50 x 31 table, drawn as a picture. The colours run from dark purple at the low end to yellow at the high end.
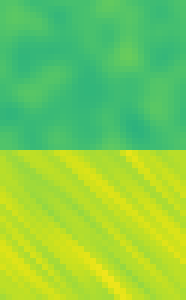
It is made of 2 by 1 panels. Panel 1,1: high, blotchy, faint in contrast. Panel 2,1: very high, slanting down to the right, faint in contrast.
